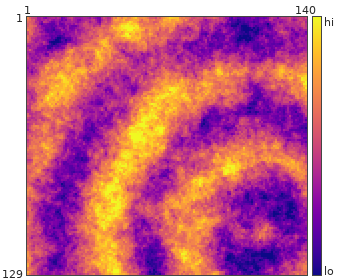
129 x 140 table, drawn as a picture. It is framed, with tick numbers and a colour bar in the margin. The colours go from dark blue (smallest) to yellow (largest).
Ninth with the lowest average: bottom right. Mirror symmetry: none. Rings: centred on the bottom right. Odd rows or columns: none. Ninth with the highest average: centre.
